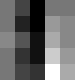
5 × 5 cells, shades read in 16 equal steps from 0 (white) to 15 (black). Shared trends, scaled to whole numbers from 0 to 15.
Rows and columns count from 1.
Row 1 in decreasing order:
15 11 8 8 8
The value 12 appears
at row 4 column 2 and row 5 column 3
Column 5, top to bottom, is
8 7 7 6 5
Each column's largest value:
8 13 15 8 8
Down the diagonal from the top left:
8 13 14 3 5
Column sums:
39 57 70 22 33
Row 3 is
7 10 14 5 7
